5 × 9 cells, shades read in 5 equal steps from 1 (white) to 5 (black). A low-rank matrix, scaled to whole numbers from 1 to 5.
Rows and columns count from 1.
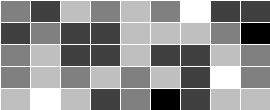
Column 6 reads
3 2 4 2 5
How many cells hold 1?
3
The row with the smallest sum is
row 4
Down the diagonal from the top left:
3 3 4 2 3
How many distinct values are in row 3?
3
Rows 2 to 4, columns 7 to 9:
2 3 5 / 4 2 3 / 4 1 3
